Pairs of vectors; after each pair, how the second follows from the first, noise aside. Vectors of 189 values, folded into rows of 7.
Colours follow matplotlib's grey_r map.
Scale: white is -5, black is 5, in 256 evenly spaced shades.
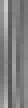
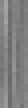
shrunk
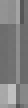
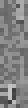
sign-scrambled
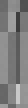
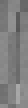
shrunk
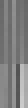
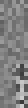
sign-scrambled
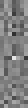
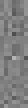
shrunk
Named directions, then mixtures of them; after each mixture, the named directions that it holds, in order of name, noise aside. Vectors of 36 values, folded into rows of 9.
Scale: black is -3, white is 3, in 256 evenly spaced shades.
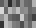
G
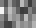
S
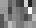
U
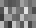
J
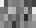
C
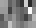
U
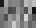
C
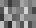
J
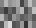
J, S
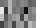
J, S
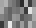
J, U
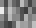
S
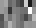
U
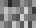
G, J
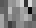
U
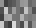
J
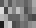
G, J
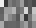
C, J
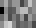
S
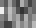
S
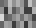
J, U
